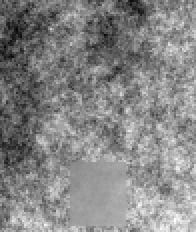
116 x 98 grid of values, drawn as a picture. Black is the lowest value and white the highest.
Grain: blotchy. Ninth with the highest average: bottom right. Slope: up to the bottom right. Odd patch: calmer, in the bottom middle. Calmest part: bottom middle.
